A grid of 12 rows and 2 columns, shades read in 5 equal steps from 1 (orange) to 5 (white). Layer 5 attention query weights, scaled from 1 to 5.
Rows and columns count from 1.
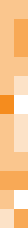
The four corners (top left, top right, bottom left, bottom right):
3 3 4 2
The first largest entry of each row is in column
1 1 1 1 2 2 2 2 1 1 2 1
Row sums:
6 5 5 6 7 6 7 7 6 4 8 6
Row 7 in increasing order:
3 4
